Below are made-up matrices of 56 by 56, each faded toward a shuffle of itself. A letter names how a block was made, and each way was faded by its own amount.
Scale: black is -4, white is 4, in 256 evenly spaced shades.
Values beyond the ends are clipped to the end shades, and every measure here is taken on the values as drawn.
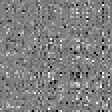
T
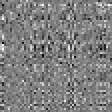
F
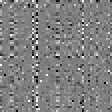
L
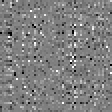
T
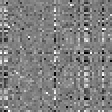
L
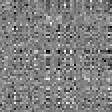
F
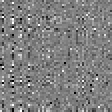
F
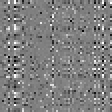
L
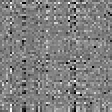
F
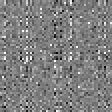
F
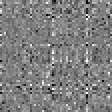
F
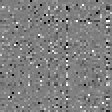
T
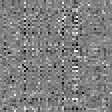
F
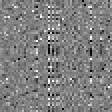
F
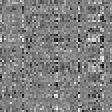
F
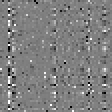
L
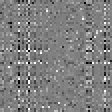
L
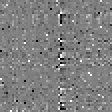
T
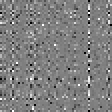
L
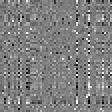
L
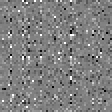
T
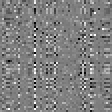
L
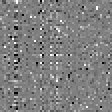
T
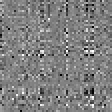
F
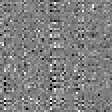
F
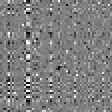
L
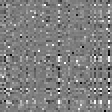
L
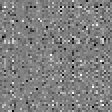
T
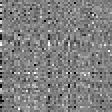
F
